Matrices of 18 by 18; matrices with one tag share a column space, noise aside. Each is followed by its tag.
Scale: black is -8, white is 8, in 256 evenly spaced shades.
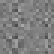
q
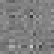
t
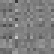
q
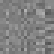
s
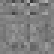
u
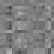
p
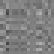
s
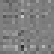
t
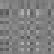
s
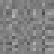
s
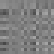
s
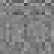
u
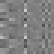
q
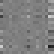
t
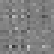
t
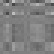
u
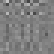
u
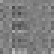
p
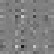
t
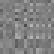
q
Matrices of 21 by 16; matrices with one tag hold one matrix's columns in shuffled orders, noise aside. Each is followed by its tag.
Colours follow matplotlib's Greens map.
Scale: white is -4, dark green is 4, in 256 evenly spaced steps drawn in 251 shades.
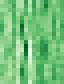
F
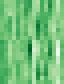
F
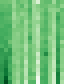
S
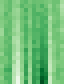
S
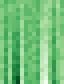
S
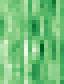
F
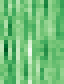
F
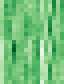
F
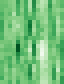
F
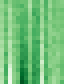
S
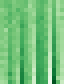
S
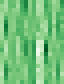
F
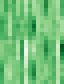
F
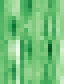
F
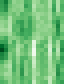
F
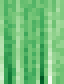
S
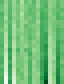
S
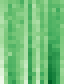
S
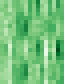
F
